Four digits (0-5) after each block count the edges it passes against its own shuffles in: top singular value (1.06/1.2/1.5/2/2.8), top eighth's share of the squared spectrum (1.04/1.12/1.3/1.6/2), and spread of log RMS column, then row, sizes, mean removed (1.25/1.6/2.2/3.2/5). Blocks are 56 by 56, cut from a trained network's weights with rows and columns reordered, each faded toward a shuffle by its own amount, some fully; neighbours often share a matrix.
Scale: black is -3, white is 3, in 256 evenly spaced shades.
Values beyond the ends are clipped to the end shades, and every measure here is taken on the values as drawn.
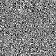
2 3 1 2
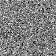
0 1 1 0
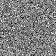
0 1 0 0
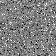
0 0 0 0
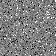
0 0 0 0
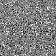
2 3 0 2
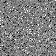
1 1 0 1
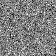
0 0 0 0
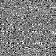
3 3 0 2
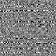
4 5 1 3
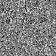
2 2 1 1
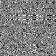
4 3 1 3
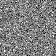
0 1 0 0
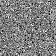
0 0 0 0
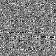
3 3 0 2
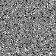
2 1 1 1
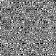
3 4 1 3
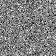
1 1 0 0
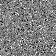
1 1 0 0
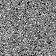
0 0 0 0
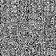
3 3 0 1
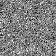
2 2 1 0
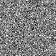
1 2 0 0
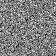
1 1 0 0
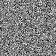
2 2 0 0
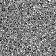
1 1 0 0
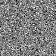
1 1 0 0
